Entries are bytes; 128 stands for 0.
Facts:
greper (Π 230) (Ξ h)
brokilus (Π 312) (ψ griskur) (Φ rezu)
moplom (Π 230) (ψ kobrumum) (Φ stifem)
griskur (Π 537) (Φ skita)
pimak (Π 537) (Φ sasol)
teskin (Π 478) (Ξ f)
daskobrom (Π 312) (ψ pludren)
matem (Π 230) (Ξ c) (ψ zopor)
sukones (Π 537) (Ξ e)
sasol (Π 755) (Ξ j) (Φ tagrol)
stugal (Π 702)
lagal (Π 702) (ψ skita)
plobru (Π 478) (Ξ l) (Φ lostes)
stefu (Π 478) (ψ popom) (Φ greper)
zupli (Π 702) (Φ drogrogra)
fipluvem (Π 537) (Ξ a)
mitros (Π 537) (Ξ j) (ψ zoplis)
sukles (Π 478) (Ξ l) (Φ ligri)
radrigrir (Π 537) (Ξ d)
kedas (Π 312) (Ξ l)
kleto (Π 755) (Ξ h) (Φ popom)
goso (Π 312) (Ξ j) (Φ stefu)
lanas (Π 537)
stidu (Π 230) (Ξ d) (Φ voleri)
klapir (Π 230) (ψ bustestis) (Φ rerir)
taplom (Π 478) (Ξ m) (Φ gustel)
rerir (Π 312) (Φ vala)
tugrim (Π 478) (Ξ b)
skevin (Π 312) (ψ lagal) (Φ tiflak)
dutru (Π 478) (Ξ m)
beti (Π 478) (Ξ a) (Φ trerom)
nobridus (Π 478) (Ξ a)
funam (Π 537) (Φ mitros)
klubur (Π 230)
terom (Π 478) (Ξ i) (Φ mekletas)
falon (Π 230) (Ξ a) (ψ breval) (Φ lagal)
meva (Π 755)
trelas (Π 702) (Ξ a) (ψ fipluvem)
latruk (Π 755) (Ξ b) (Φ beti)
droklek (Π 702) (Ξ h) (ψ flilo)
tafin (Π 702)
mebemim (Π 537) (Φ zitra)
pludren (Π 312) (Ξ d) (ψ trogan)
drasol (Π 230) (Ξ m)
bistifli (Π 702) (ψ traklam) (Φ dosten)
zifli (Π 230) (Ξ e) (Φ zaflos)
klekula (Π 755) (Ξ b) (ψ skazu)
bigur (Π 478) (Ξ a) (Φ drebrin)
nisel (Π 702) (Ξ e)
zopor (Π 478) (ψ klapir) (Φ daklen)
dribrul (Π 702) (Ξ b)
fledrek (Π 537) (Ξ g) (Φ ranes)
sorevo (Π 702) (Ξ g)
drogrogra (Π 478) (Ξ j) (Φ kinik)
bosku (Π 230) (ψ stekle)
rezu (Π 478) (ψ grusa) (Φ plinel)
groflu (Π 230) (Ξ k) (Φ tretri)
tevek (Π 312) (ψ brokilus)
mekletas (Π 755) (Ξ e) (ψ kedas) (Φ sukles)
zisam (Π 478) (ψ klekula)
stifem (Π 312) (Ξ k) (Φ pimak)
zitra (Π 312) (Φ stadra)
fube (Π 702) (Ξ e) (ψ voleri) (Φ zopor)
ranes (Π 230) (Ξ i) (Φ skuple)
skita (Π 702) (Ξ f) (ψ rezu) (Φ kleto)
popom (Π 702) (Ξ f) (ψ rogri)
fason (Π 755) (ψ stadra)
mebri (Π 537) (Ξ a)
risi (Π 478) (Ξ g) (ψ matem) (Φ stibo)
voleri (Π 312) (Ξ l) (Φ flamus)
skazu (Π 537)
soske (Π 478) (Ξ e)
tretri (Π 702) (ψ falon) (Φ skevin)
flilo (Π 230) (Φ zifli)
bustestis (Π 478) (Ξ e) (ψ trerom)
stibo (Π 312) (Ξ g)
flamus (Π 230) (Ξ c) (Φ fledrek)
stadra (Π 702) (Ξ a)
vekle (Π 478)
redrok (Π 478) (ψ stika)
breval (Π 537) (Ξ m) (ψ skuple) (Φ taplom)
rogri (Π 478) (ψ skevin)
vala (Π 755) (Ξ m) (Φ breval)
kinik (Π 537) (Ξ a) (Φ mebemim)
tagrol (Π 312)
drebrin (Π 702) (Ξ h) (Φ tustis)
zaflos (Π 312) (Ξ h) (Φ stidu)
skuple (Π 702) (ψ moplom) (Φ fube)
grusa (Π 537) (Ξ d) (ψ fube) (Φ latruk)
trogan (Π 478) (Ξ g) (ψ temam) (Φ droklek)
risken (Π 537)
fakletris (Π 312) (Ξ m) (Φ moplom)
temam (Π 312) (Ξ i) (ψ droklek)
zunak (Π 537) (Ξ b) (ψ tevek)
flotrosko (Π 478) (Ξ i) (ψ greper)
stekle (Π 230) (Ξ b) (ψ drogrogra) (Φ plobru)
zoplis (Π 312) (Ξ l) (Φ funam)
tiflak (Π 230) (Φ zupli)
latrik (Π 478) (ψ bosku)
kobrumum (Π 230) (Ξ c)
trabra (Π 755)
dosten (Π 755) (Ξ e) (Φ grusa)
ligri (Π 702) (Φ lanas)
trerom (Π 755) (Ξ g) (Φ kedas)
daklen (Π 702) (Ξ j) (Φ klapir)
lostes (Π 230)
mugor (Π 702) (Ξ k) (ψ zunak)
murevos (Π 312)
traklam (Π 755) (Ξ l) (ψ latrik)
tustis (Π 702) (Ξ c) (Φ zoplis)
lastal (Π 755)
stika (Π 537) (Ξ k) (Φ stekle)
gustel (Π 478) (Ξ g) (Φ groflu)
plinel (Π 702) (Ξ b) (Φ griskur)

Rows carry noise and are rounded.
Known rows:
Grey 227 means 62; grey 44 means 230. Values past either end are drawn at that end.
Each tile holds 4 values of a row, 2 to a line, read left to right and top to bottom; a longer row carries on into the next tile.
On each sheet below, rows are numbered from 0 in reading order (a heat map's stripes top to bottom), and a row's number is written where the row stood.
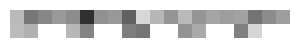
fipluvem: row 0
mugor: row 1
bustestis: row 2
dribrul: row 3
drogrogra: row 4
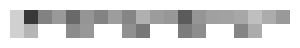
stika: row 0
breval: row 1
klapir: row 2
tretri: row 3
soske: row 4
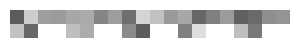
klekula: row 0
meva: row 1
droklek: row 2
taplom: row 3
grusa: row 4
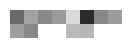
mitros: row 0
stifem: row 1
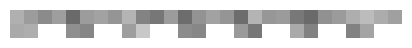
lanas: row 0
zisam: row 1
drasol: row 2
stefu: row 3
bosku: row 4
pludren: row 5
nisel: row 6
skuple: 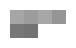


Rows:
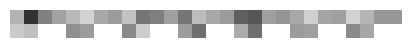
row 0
groflu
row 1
zifli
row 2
fakletris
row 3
stekle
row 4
skita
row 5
sukones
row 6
flamus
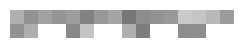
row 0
tugrim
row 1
zupli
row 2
falon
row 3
zaflos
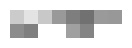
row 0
voleri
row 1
trelas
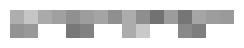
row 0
stibo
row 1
zopor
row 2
vala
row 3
brokilus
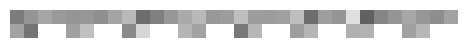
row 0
temam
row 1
tiflak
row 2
dutru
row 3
latruk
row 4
tustis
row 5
terom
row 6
stidu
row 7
mebemim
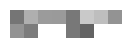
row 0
moplom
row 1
fube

